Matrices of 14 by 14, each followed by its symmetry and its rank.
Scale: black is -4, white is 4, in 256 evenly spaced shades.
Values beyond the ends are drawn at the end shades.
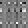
neither, rank two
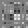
symmetric, rank two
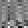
neither, rank two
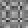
symmetric, rank two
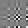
symmetric, rank one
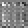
neither, rank two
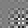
symmetric, rank one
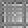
symmetric, rank two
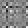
symmetric, rank two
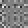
neither, rank two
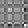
symmetric, rank one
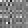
neither, rank two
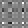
symmetric, rank one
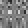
neither, rank two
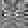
neither, rank two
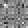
symmetric, rank two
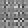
neither, rank two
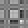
symmetric, rank one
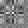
symmetric, rank two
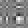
symmetric, rank one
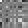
symmetric, rank two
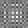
symmetric, rank one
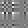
symmetric, rank one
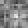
symmetric, rank two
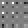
symmetric, rank one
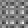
symmetric, rank one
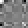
symmetric, rank two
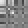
symmetric, rank two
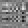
neither, rank two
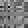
neither, rank two
